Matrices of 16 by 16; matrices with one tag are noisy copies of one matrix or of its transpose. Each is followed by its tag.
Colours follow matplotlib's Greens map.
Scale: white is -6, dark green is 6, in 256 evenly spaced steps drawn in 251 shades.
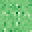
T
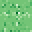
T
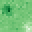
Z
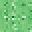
T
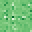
T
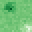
Z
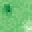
Z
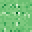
T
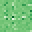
T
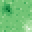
Z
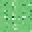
T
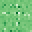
T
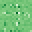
T
